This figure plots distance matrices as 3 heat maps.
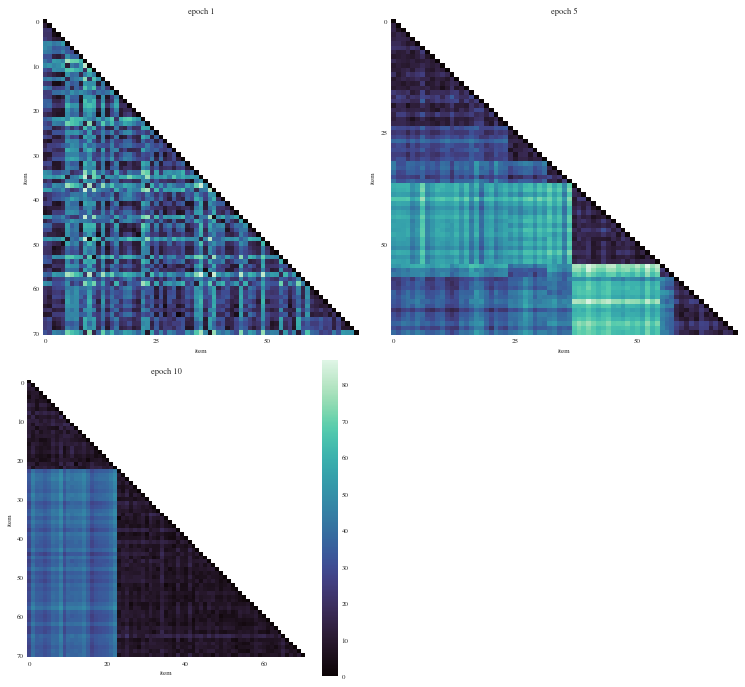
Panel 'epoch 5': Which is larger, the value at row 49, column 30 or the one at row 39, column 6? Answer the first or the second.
the second
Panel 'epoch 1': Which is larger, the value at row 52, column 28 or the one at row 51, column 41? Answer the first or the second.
the first
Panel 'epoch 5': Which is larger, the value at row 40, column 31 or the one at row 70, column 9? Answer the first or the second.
the first
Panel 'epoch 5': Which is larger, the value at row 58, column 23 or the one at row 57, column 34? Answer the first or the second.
the second
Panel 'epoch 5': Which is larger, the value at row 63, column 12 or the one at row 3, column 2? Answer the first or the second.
the first
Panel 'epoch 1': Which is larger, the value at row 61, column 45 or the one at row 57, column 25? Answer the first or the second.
the second
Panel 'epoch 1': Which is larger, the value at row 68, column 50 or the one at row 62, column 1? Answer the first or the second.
the first
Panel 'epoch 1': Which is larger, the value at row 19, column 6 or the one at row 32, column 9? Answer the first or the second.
the second
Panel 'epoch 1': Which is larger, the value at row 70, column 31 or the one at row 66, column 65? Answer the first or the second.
the first
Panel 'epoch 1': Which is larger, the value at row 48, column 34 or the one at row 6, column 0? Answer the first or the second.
the second
